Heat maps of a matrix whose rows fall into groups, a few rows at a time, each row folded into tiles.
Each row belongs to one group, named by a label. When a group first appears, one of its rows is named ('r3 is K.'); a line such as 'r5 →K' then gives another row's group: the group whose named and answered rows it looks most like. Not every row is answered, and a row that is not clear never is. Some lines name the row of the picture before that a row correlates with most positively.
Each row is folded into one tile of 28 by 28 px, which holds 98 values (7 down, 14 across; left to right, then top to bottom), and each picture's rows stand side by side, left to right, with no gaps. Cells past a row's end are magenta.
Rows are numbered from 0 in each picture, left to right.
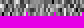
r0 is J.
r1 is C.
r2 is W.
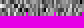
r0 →W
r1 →C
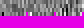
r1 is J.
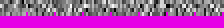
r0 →J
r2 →C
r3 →W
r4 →W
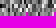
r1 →J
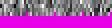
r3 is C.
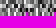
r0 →W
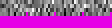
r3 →W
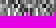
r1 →W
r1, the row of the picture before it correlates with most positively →3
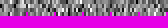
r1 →W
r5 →W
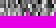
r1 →J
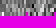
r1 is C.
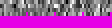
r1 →W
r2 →J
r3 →C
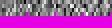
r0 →C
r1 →J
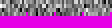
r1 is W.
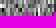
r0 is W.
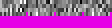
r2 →C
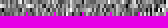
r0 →W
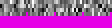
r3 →W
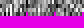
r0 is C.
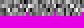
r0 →C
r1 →W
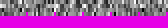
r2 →J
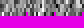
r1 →C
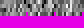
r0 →C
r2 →C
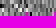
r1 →J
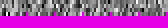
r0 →C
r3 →C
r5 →W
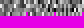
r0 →J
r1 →W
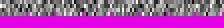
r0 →W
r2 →W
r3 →J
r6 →C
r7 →J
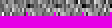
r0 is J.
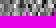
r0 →J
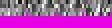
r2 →J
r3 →C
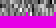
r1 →J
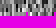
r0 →C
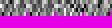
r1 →J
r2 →W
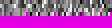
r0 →J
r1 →J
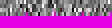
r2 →C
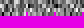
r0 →J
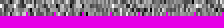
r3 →J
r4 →W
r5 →C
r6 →C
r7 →W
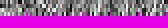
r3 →C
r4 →C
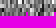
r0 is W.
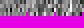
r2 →C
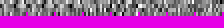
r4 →J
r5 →W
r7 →C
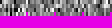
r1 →C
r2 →W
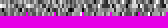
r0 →W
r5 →J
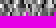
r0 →J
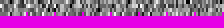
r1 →W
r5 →J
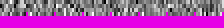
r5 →J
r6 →W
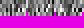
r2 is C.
